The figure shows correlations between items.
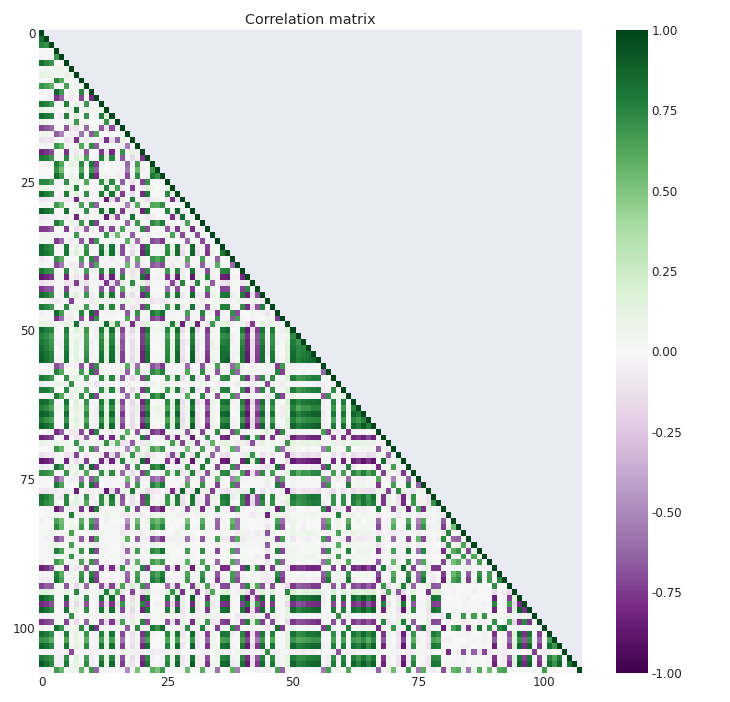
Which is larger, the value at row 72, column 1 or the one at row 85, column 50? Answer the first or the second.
the second
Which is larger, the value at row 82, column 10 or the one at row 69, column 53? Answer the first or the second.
the first
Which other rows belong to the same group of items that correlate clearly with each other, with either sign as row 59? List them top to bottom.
6, 45, 81, 84, 86, 88, 98, 104
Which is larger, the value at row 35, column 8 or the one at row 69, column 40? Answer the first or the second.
the second
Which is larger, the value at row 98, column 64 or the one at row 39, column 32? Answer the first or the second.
the first
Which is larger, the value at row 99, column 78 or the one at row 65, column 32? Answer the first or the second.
the second
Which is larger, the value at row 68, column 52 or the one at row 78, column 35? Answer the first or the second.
the second
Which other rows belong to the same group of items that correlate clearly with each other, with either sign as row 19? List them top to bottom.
3, 4, 8, 10, 11, 17, 22, 23, 24, 29, 32, 35, 38, 39, 47, 48, 56, 57, 61, 67, 70, 73, 75, 76, 80, 82, 83, 85, 87, 89, 91, 92, 100, 107
